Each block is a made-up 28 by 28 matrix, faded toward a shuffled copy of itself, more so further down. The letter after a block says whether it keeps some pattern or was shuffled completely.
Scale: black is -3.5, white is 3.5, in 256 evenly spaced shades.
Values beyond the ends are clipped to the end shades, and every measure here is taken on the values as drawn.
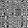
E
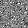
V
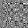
E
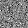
V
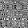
E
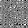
E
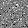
V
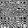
E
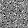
V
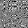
E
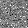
V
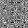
E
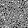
V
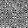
E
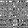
E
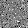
V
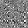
E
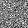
V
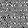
E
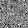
V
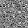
E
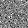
V
